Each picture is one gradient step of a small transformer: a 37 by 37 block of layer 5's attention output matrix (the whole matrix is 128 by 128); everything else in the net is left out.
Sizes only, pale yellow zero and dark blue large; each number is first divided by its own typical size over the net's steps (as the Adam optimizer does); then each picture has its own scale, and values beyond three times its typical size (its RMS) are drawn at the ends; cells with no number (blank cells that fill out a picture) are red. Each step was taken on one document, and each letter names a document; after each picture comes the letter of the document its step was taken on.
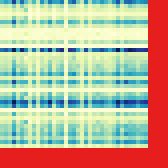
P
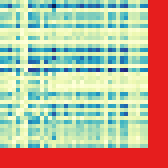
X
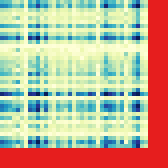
X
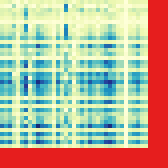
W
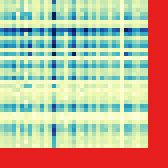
P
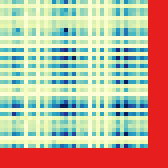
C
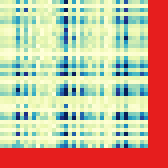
C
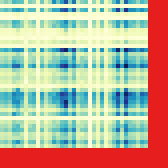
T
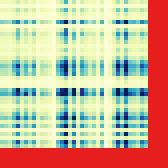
C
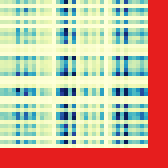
C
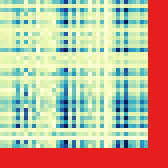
C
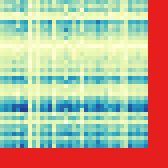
P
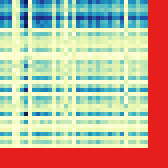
W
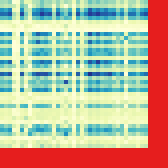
W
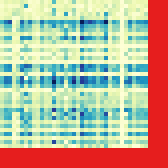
P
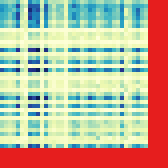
X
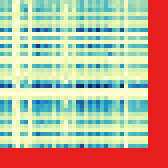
W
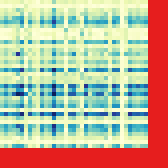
P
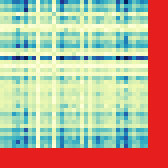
T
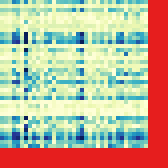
X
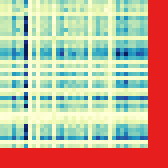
T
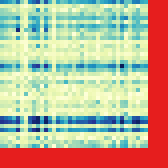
X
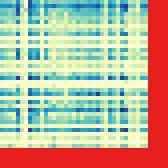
X
